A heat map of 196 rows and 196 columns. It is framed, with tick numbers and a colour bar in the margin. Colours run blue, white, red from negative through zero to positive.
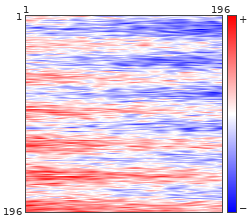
Stripes: horizontal, repeating 6 times. Slope: up to the bottom left. Histogram: bell-shaped. Ninth with the highest average: bottom left. Ninth with the lowest average: top right.
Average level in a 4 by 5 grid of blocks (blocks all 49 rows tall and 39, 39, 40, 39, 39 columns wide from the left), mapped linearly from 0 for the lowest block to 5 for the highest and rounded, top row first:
2 2 1 0 0 | 3 3 2 2 1 | 4 3 2 2 2 | 5 5 4 3 3
